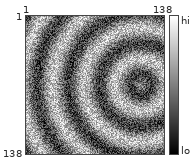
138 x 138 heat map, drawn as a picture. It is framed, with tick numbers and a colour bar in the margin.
Odd rows or columns: none. Average level on the scale: 50%. Rings: centred on the middle right. Seam: none. Slope: none.
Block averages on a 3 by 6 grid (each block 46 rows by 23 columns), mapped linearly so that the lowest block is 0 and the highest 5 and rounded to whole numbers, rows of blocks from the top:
332233
035133
332233
